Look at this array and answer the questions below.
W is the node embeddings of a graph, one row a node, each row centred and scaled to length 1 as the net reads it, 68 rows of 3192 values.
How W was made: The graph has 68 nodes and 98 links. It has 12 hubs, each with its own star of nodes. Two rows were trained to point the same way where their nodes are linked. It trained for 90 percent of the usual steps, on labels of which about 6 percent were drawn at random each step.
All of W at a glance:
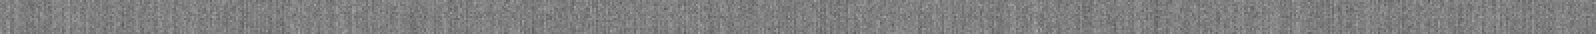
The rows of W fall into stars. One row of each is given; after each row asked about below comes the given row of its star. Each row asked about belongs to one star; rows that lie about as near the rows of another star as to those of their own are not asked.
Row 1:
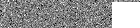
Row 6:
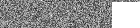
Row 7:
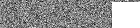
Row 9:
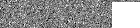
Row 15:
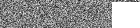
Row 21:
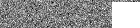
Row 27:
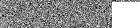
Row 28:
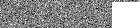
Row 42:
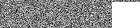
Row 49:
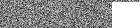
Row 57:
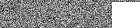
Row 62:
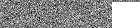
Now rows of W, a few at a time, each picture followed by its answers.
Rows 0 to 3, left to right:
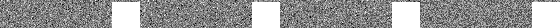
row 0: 7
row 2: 9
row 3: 1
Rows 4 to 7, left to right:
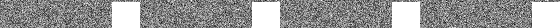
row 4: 1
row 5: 57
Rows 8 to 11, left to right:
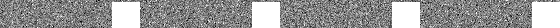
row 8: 15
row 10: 9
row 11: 1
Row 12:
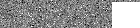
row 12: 6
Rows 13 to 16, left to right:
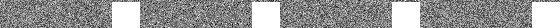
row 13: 49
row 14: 15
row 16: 27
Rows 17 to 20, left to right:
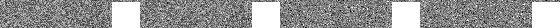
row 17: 49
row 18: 57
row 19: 42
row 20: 27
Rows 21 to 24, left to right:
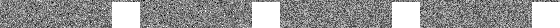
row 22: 15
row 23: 6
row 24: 27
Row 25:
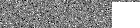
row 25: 9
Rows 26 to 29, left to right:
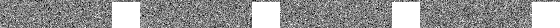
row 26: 7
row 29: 28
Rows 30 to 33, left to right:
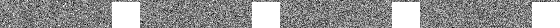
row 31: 9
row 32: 62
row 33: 27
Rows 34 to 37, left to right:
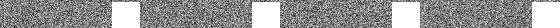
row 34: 28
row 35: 57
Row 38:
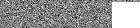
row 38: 15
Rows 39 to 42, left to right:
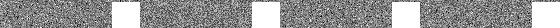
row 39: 27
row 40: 28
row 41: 27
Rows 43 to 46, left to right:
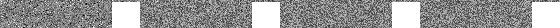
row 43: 57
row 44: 6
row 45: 15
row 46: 62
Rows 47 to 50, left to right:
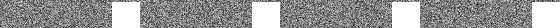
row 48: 7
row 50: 62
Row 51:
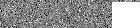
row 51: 1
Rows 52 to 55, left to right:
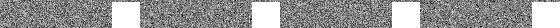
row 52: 21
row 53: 6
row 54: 9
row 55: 1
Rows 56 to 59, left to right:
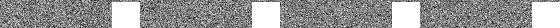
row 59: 62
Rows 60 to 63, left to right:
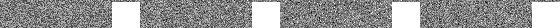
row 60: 57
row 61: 15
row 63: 42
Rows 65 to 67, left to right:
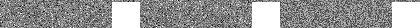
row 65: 57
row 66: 28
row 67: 42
